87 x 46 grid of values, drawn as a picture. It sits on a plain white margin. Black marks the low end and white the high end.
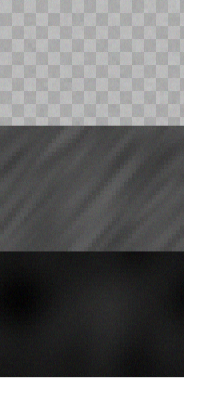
The table splits into 3 rows of 1 panel. Panel 1,1: high, checkered, faint in contrast. Panel 2,1: low, slanting up to the right, faint in contrast. Panel 3,1: very low, smooth, faint in contrast.
